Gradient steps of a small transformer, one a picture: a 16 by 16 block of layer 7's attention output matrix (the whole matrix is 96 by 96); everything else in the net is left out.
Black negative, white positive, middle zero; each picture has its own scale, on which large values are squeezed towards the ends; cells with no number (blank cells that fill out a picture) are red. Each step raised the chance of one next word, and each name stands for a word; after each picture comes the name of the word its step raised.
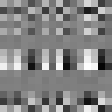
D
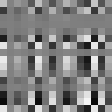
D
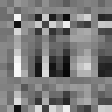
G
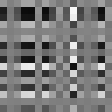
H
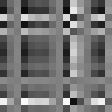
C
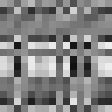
D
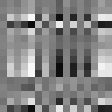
G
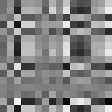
C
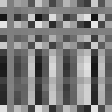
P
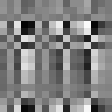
P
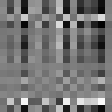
C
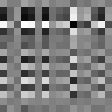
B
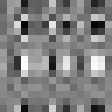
P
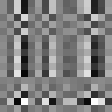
C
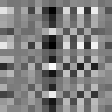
H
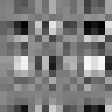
P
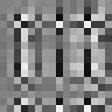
G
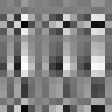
G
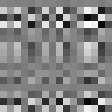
C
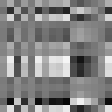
D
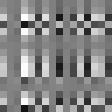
G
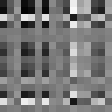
C
